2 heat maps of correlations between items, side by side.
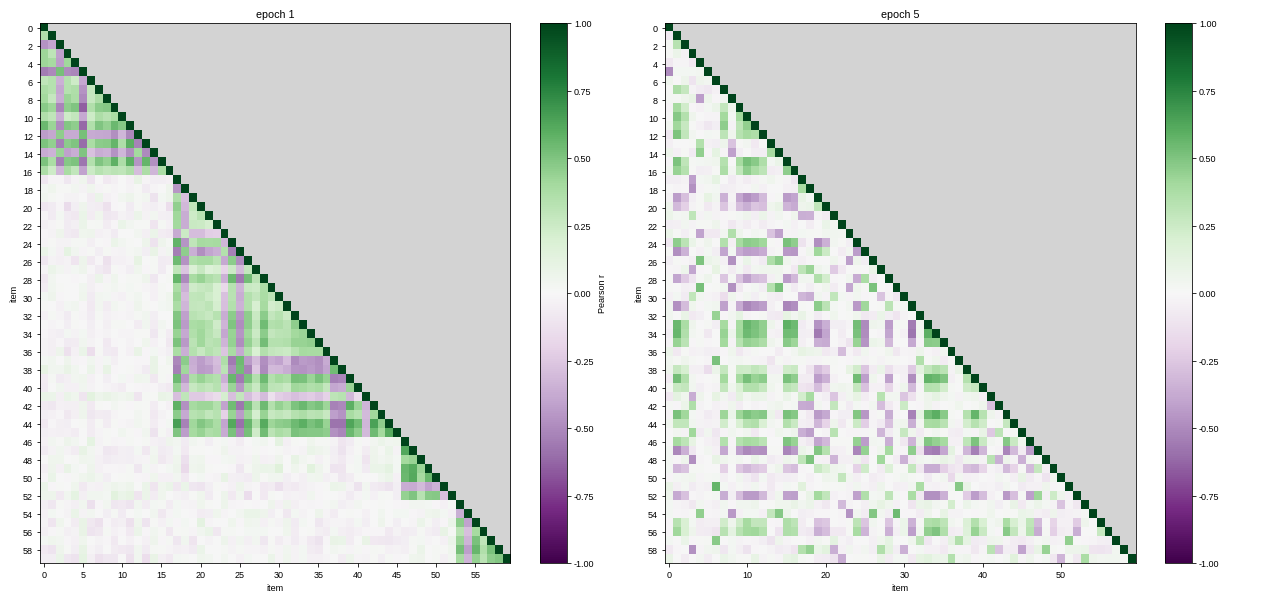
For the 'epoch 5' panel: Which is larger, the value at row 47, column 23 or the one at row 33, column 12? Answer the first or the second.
the second
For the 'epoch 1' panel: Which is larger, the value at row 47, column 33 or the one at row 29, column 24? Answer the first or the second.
the second
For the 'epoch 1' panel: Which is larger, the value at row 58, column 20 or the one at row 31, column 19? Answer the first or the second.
the second
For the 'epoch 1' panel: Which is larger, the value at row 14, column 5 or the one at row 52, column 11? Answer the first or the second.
the first
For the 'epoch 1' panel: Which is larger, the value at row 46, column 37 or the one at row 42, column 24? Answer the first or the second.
the second
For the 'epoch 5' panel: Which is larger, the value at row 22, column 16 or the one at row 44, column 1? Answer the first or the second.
the second
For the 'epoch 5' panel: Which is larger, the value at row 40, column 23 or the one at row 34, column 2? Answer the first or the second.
the second
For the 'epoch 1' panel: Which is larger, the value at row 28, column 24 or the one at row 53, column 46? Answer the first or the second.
the first
